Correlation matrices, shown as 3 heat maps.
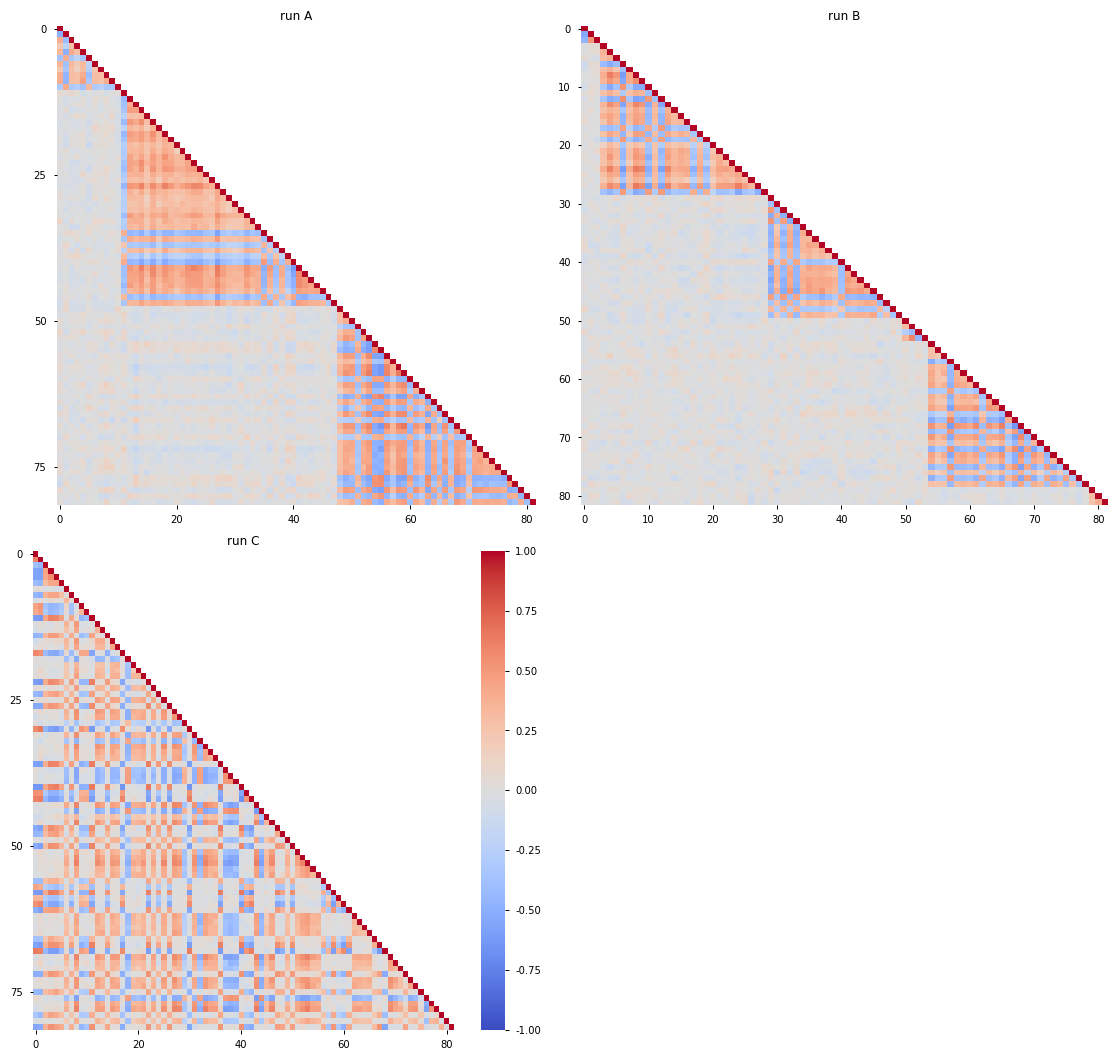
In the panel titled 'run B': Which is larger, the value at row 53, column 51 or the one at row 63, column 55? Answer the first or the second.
the first
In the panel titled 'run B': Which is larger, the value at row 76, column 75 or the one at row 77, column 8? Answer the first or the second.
the second
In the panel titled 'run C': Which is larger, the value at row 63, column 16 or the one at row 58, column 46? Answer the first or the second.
the first
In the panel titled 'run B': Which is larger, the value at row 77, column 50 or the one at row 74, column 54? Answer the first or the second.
the second
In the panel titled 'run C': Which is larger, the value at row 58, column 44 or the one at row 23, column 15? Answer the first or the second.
the second
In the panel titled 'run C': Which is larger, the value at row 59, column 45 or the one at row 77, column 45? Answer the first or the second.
the second
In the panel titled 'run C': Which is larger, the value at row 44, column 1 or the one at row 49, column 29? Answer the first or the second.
the first
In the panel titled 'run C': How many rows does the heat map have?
82
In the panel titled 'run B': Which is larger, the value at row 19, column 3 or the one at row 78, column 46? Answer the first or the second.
the second
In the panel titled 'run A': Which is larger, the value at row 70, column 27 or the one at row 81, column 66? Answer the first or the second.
the second
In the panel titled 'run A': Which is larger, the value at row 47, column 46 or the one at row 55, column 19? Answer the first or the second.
the second
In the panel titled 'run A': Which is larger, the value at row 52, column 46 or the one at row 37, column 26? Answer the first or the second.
the first
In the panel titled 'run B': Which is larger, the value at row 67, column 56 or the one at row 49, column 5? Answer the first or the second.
the second
